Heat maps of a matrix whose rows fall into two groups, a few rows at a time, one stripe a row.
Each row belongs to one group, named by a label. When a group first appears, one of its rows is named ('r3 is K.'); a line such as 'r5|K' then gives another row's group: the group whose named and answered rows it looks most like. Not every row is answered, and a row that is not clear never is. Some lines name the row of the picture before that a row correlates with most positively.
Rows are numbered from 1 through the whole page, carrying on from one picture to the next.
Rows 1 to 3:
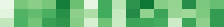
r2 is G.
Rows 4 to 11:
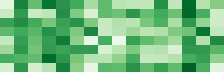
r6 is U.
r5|G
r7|U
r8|G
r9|U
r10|U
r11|G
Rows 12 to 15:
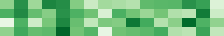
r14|G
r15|U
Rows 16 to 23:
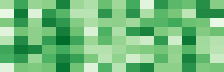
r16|G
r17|G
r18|U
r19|G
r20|U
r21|U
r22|U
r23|G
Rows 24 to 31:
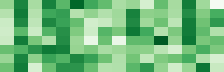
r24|U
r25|G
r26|G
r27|G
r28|G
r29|U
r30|U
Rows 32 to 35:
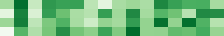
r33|G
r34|G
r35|G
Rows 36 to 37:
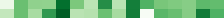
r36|G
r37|G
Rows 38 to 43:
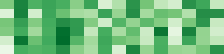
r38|U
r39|G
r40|U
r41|U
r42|U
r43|G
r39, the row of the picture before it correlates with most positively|37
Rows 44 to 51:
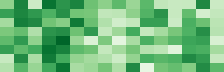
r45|U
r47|U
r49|U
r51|G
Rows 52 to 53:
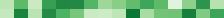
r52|U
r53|G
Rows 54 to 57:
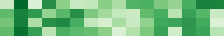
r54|G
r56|U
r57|U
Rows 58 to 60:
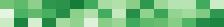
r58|U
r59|G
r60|G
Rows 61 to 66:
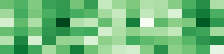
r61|U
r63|G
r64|U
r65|G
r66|U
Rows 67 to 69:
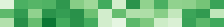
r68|U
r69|U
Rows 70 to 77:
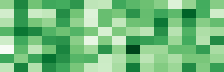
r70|U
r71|G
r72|G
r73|U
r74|G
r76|U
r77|G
